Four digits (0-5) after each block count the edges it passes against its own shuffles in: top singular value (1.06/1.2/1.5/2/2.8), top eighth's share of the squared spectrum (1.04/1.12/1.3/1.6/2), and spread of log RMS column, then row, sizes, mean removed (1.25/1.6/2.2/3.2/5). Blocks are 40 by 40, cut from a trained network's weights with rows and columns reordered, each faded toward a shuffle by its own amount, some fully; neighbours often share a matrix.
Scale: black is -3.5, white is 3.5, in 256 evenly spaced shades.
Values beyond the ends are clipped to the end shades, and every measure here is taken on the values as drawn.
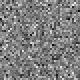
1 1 0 0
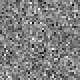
0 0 0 0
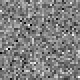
0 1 0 0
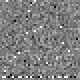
3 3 0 1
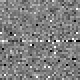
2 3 0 1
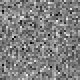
0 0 0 0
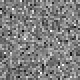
0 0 0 0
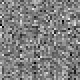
3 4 2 1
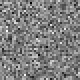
0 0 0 0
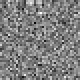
2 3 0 0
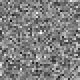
2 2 1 0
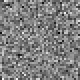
0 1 0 0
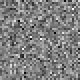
2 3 1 0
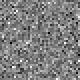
1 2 0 0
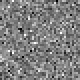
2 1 0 0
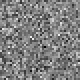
2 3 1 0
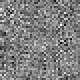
3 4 2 0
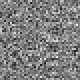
3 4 2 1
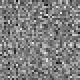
3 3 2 0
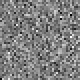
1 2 1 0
